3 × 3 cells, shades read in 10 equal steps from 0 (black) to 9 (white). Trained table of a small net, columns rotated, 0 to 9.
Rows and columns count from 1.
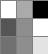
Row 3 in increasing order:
4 5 8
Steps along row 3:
up up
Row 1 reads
9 6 0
